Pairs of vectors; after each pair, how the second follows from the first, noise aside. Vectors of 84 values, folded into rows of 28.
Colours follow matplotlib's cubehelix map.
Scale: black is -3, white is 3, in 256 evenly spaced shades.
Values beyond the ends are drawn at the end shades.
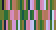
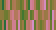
shrunk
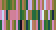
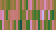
shrunk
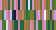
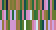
shuffled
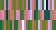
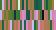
shuffled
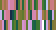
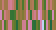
shrunk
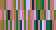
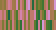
shrunk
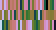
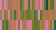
shrunk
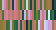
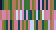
shuffled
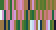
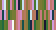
shuffled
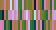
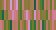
shrunk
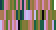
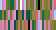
shuffled
